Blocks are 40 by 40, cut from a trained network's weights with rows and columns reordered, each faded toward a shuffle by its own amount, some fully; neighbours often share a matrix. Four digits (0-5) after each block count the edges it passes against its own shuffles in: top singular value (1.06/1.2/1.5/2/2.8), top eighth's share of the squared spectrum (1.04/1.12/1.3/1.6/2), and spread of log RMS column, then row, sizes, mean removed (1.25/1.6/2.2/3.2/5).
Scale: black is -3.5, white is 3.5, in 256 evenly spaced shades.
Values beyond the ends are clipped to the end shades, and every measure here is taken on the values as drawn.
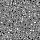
0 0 0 0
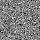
0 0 0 0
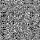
3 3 1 2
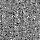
1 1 0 0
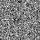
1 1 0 0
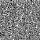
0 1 0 0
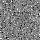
0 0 0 0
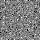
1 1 0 0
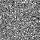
1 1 0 0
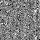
1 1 0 0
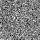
0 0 0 0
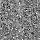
0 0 0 0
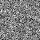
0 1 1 0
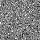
0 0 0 0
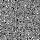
0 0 0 0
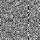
3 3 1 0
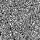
2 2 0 0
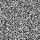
2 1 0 0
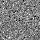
1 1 0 0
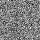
1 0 0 0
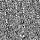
2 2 1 0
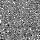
0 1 1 0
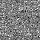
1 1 0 0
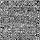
2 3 2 0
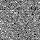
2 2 0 0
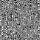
3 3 2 1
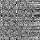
3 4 2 2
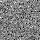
1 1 0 0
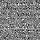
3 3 1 1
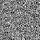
3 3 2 1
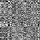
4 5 2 2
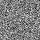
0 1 0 0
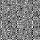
4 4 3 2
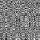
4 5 2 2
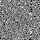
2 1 1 0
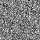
2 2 0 0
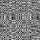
4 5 2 3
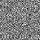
3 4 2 1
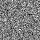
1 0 0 0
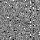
2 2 1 0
